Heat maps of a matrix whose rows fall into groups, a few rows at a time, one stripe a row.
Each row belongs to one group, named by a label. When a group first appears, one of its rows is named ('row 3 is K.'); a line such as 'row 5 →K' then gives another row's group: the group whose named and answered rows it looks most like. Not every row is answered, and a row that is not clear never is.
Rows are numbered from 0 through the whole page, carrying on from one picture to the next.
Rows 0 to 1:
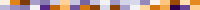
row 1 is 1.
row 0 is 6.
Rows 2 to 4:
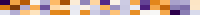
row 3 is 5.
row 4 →1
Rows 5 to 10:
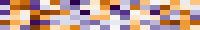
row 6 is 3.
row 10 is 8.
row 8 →8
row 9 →6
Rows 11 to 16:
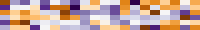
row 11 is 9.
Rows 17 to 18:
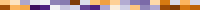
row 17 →5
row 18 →6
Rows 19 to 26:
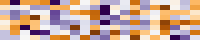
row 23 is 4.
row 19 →4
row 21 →4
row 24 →5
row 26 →1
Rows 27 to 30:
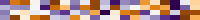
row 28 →1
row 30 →8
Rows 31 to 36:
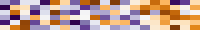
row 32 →3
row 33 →3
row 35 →3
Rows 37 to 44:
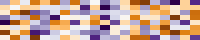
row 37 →8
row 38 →4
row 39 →6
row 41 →3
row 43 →6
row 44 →8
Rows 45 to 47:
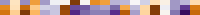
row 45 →5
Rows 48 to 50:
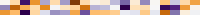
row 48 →5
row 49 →8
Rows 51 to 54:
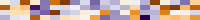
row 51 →1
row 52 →6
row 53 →3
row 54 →4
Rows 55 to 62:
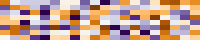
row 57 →5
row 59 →5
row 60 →3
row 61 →5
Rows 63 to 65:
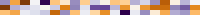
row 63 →3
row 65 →5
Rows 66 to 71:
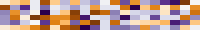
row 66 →8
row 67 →9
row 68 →5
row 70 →1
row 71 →8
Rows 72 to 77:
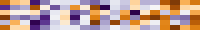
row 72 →6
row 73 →4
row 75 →9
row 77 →6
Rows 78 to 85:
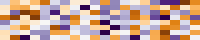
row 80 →4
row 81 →8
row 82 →4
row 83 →3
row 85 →5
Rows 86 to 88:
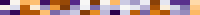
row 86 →1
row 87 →1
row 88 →4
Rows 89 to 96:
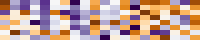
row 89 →9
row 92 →9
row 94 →9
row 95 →8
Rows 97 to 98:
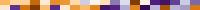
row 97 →8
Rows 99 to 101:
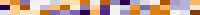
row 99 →5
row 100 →1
